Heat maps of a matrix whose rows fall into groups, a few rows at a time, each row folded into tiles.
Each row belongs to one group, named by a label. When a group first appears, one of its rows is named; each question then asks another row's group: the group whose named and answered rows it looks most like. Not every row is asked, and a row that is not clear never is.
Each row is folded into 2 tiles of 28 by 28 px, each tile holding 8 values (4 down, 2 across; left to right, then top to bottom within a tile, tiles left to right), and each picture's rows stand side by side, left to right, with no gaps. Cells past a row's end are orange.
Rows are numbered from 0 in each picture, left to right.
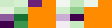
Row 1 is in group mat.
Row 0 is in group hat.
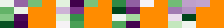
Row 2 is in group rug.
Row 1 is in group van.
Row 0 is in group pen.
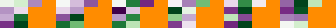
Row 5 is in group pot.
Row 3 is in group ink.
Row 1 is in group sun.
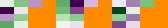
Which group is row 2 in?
ink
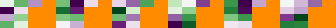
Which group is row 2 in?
ink
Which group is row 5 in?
sun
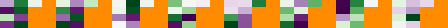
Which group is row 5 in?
pen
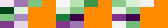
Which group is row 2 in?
mat
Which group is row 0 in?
ink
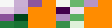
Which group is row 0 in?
sun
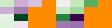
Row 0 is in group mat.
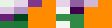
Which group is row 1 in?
van
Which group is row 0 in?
sun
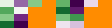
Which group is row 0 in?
pen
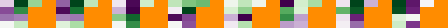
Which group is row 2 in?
van
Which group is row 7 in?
rug
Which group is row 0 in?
pot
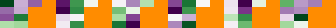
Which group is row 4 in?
van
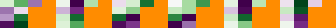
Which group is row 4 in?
van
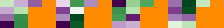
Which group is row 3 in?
pot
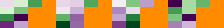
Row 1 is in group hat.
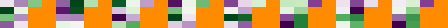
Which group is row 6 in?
van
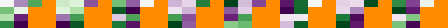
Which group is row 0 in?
pen
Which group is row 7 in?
rug
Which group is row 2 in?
rug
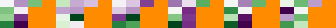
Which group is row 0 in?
pen
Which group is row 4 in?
pen
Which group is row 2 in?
sun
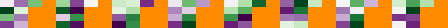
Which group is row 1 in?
rug
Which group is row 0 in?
ink
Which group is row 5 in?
pot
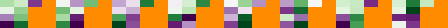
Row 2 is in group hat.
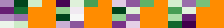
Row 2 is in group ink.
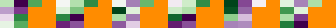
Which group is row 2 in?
ink
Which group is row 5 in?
pen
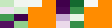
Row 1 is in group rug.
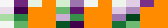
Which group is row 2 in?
sun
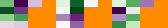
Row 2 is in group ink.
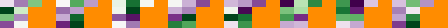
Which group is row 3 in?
sun
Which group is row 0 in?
ink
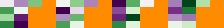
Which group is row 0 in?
pen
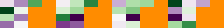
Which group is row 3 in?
mat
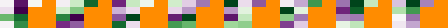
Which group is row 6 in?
pot
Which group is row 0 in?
van
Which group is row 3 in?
sun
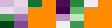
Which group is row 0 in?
hat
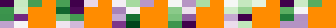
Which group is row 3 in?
pen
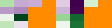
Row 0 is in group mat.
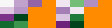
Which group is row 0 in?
sun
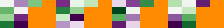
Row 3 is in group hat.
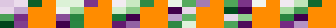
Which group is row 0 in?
hat
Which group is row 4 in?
rug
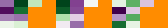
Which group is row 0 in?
pot
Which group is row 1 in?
rug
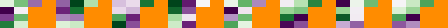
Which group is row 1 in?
pot
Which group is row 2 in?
hat
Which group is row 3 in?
rug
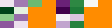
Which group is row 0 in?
ink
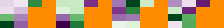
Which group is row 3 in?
van
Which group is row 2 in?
pot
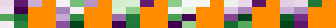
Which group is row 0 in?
van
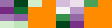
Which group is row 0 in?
pot
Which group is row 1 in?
hat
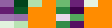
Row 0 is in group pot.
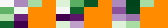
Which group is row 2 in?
pot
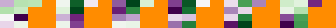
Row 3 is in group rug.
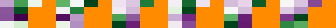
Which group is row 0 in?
pot
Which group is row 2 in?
hat
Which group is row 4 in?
hat
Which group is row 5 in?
sun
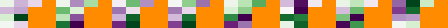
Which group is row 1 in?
pen
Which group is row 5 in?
van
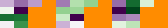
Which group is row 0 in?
van
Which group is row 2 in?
pot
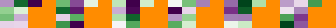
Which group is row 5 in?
hat
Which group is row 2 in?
van
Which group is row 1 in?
rug
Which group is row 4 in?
pot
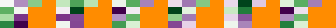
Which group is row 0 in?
pen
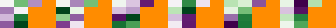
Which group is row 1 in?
ink
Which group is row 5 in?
van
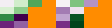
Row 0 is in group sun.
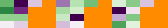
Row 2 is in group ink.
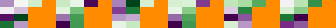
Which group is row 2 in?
pot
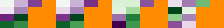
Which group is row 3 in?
ink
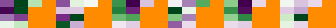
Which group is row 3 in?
ink
